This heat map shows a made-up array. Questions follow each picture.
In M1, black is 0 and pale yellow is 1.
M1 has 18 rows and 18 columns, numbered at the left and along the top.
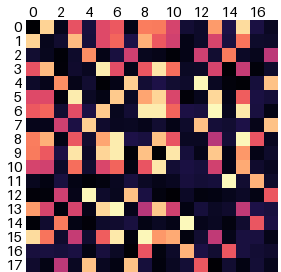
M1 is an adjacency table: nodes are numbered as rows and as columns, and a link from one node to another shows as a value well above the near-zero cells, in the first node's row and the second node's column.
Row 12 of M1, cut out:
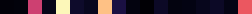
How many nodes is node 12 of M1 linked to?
4
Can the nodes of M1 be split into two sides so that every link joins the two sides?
no
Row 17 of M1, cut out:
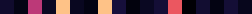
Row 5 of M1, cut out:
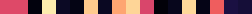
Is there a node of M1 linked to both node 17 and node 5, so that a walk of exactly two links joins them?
no
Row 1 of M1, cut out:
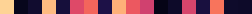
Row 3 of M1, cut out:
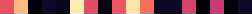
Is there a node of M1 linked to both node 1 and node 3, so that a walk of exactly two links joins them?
yes
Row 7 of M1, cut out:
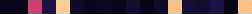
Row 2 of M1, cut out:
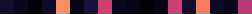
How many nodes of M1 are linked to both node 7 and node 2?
3
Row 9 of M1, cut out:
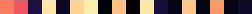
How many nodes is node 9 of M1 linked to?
9
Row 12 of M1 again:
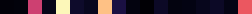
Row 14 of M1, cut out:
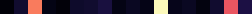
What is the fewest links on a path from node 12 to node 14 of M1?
2
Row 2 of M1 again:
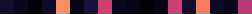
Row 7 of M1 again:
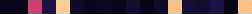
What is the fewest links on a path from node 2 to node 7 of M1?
1
